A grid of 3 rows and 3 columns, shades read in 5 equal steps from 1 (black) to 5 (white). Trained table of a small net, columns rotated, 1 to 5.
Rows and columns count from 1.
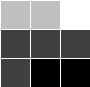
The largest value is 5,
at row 1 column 3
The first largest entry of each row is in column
3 1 1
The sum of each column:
8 7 8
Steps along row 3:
down same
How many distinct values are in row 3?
2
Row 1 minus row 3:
2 3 4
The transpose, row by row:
4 2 2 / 4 2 1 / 5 2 1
